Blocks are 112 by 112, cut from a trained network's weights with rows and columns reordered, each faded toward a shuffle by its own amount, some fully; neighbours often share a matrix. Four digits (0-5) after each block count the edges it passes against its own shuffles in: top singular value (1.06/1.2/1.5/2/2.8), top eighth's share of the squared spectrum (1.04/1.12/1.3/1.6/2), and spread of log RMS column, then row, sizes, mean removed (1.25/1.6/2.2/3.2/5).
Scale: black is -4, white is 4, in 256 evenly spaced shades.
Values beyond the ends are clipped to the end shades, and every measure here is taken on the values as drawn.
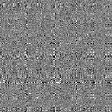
4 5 3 3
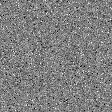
0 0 0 0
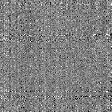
3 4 2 3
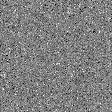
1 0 0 0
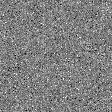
1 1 0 0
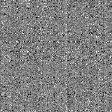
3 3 1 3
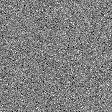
0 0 0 0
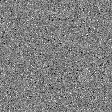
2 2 0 0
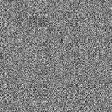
4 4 1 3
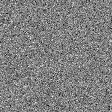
1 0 0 0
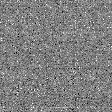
2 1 1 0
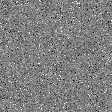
0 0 0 0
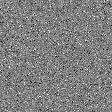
0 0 0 0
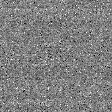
2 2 1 1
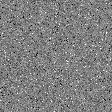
0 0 0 0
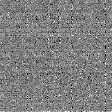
3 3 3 1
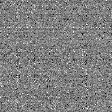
3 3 2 1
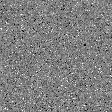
0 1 0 0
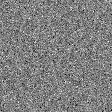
1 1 0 0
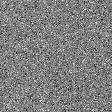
1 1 0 0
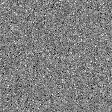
1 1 0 0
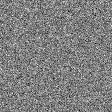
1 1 0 0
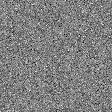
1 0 0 0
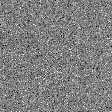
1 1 0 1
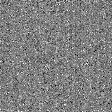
2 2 0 1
